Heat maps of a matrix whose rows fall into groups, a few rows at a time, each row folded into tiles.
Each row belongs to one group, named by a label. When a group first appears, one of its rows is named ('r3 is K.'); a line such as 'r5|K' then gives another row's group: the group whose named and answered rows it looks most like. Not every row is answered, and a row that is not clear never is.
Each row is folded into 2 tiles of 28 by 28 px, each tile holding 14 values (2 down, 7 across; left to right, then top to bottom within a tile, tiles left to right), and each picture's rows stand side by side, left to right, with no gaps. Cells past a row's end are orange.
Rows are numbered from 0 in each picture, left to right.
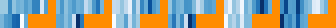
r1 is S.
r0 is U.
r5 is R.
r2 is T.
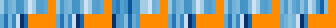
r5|S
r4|S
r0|S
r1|S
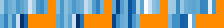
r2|R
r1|S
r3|U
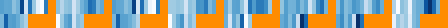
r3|T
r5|S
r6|S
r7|T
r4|U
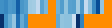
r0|R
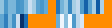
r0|S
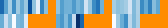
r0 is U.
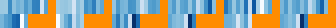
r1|T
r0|U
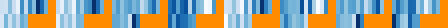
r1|T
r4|T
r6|S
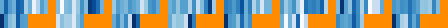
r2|S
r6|R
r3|S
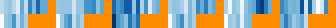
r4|T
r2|R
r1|T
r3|T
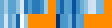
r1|R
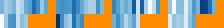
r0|T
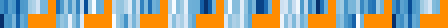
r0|R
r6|U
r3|T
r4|T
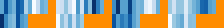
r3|T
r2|R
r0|R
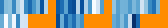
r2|S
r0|U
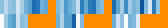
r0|T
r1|U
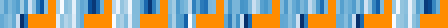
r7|T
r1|T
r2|T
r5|S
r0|S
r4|S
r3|U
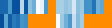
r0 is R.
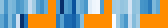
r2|T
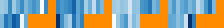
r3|S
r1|R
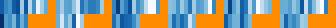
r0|R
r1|U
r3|U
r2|R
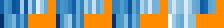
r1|R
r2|R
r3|T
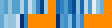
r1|R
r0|S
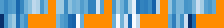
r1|U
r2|U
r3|S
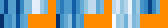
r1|R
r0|R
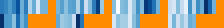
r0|R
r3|T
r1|S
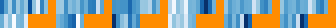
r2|R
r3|T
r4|S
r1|U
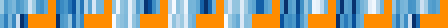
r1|R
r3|T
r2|T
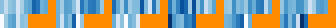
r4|U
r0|T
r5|S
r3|R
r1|U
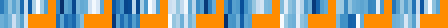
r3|T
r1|R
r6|U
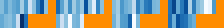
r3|R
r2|U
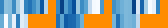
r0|U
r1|R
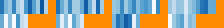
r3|T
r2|U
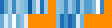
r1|U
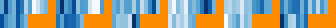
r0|R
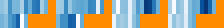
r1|U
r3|T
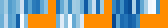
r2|R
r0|U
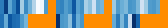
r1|R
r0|R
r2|S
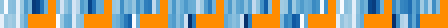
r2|U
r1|T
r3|S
